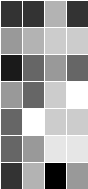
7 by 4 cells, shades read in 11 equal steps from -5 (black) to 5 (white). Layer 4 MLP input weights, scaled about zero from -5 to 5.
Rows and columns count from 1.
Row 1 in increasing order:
-3 -3 -3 2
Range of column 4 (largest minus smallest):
8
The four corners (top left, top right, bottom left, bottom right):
-3 -3 -3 1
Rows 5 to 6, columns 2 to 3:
5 3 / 1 4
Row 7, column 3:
-5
